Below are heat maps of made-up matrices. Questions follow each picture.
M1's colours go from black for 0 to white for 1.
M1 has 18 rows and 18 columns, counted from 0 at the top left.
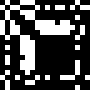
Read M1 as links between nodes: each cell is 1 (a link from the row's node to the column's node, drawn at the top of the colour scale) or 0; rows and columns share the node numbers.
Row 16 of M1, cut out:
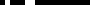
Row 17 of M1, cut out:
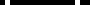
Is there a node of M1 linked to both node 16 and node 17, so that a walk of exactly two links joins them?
yes
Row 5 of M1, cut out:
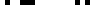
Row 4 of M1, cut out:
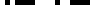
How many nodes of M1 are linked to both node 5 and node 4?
8
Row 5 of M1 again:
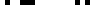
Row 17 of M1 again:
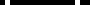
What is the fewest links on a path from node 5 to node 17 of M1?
3
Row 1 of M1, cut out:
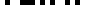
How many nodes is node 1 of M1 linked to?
10
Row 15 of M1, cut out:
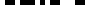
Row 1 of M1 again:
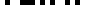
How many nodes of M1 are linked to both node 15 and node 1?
7
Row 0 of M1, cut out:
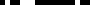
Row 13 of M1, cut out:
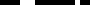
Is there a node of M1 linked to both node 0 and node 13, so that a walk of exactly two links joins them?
yes
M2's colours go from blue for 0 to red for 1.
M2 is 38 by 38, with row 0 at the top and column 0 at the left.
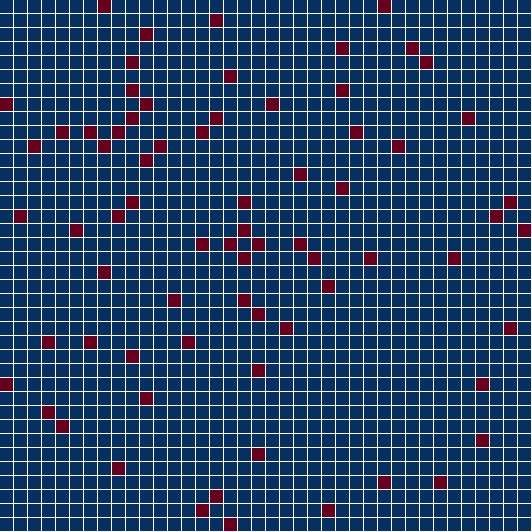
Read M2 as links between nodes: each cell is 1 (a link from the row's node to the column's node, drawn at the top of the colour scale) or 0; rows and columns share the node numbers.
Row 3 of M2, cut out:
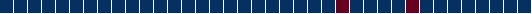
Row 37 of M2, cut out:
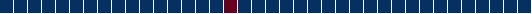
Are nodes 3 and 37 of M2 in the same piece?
yes
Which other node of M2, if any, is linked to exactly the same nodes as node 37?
node 5
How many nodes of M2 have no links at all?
0
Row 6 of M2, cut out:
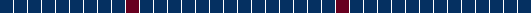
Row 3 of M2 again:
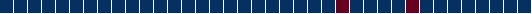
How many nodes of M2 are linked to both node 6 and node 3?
1
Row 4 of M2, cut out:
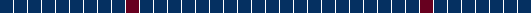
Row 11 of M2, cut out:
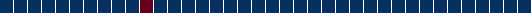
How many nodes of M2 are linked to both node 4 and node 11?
0
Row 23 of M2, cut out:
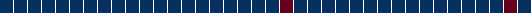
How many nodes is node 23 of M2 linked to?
2
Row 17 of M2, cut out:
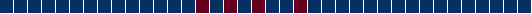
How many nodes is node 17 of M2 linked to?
4
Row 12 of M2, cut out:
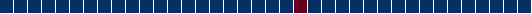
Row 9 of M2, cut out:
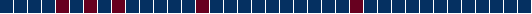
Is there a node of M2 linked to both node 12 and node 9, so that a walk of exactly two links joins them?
no
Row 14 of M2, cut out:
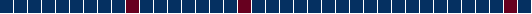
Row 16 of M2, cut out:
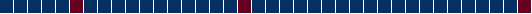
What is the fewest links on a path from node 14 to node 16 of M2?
2
